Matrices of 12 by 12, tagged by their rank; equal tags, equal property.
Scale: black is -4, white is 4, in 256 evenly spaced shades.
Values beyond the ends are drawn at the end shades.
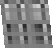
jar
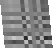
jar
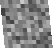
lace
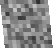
lace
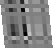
jar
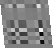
jar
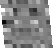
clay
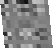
clay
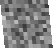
lace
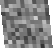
lace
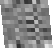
clay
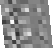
clay
